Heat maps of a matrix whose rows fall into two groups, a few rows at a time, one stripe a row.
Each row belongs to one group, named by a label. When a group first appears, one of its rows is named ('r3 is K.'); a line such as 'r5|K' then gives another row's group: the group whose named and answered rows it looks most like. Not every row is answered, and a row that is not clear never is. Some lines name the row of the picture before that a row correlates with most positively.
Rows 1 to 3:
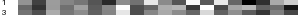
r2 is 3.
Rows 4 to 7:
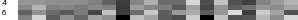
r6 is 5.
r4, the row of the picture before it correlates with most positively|1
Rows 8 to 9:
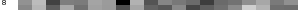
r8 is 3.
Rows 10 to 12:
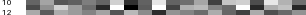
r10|5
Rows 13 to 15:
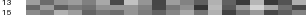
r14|3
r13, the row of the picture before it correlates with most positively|12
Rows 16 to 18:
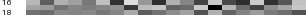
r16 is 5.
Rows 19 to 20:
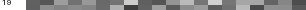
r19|3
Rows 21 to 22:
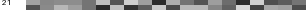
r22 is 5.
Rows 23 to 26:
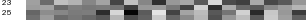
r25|5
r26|5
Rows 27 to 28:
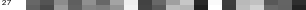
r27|3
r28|3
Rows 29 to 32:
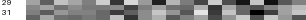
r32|5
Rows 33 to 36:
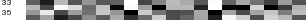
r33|3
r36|5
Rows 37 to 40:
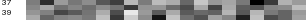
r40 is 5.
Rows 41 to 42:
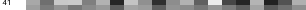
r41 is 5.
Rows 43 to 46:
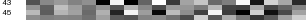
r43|5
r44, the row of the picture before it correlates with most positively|41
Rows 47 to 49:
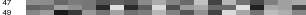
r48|5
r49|5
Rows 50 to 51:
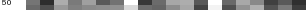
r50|3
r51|3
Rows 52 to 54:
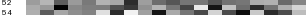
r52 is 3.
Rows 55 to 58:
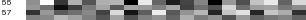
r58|5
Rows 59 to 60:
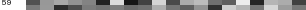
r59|5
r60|5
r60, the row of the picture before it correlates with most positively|57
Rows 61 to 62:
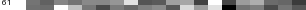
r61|3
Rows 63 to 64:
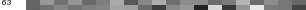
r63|5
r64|3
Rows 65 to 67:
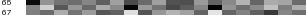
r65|5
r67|3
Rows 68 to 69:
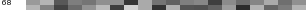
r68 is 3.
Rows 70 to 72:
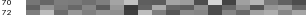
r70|3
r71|5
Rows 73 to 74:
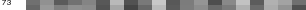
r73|5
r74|5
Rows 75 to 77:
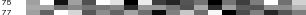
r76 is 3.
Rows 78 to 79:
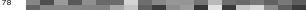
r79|3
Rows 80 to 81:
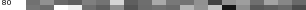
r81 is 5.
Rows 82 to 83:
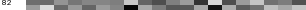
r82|3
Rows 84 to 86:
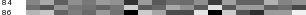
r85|3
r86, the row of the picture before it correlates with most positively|83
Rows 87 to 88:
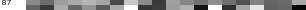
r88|3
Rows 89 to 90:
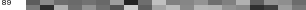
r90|3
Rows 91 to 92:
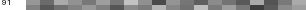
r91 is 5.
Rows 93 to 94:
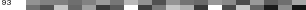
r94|3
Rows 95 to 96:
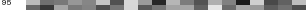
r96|3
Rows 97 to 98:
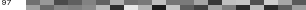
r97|5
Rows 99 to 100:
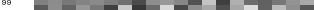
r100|5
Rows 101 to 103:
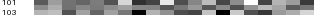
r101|5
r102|3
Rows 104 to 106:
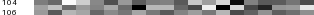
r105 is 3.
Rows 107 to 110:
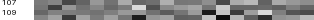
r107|5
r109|3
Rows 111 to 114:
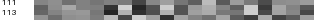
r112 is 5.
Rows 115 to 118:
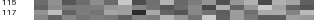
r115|5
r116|3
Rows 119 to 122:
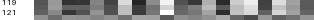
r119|5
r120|5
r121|5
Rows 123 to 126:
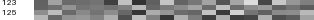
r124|3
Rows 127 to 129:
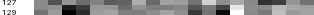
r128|5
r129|5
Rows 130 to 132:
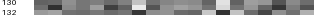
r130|3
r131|3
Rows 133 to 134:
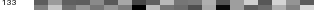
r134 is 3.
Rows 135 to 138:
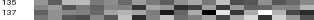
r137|3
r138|5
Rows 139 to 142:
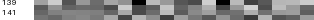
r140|5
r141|5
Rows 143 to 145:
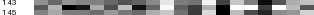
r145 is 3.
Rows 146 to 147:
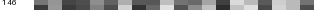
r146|5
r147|5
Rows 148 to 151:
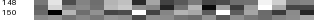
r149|3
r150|3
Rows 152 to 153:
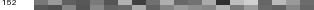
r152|5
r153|3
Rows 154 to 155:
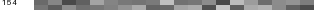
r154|5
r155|3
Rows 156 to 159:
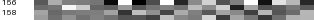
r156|5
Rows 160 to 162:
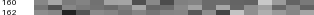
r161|3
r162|5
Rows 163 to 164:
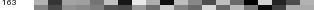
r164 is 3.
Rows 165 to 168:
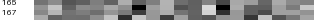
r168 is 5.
